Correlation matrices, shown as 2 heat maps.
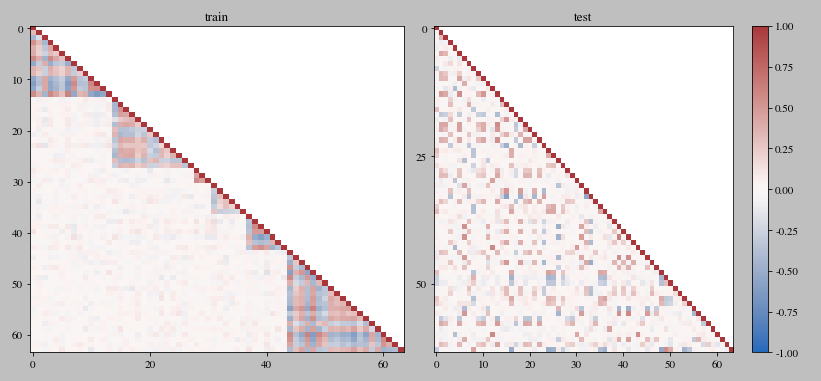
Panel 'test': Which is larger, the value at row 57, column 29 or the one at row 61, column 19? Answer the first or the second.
the second
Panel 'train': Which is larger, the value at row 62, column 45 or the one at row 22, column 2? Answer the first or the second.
the second
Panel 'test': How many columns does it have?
64
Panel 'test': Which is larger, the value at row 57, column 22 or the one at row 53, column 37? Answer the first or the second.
the second
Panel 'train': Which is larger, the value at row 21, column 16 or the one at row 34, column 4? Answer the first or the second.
the second
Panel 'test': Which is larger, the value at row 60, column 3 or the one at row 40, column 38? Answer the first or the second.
the second
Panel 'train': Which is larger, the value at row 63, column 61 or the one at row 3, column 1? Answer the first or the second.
the second
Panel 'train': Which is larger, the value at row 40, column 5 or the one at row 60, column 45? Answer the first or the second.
the first
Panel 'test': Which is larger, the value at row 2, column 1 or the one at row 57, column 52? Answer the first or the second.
the first
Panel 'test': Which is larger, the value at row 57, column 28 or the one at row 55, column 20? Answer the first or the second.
the second
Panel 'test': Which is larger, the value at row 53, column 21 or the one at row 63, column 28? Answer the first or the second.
the first
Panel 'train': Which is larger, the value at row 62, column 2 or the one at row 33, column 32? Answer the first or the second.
the second
